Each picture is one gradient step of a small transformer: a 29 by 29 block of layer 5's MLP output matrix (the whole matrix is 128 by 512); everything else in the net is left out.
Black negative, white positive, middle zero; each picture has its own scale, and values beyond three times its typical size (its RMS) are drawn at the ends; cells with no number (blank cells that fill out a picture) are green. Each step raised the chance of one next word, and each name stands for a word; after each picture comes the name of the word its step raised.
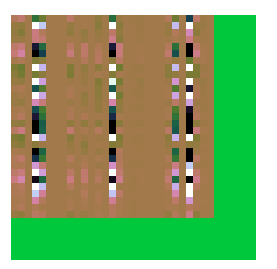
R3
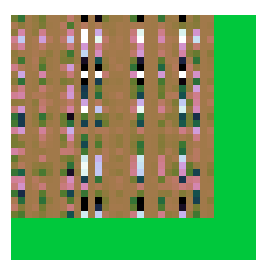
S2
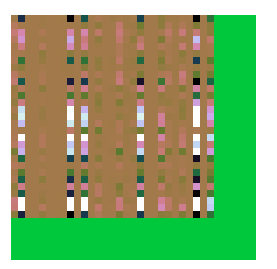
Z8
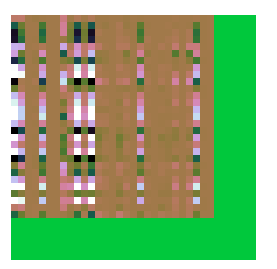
Z8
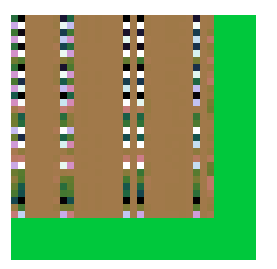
S2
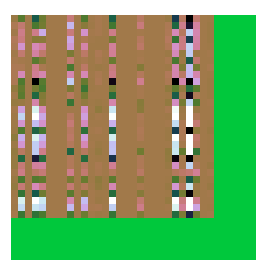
Z8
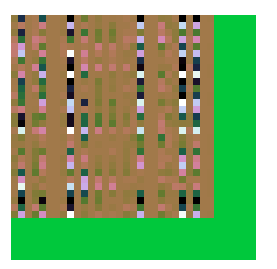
S2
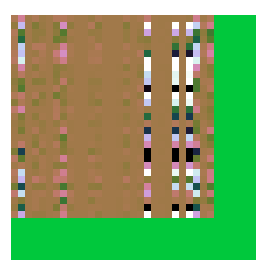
R3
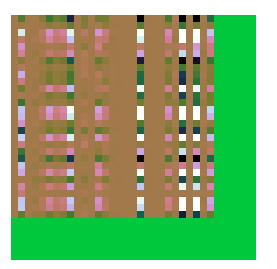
Z8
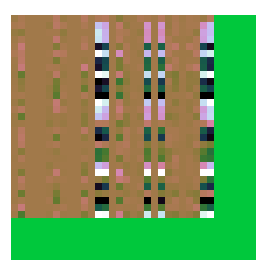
S2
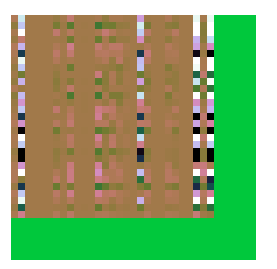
R3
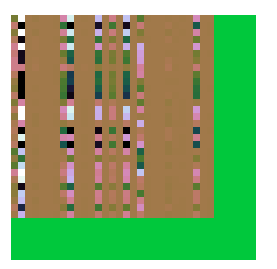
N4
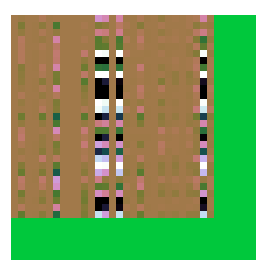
S2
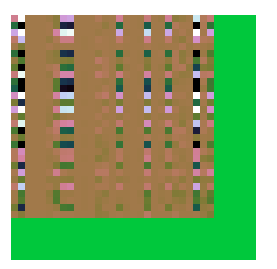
N4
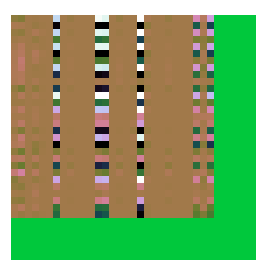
N4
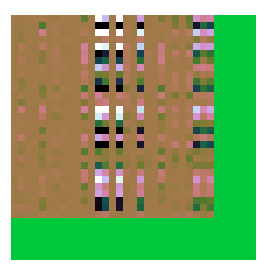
N4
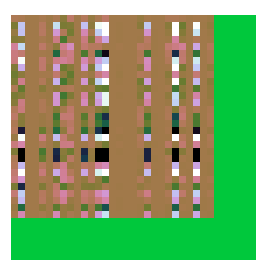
R3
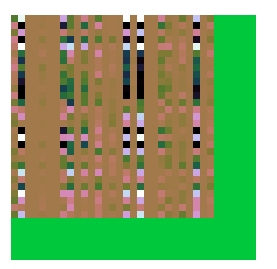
N4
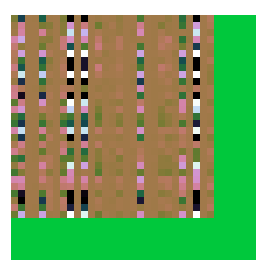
S2
